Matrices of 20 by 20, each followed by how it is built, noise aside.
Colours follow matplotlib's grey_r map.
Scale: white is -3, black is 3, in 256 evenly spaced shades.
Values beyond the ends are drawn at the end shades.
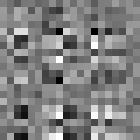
low rank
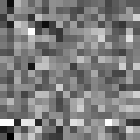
low rank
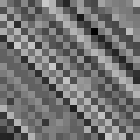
Toeplitz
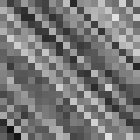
Toeplitz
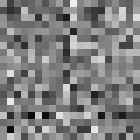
low rank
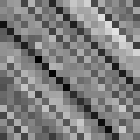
Toeplitz
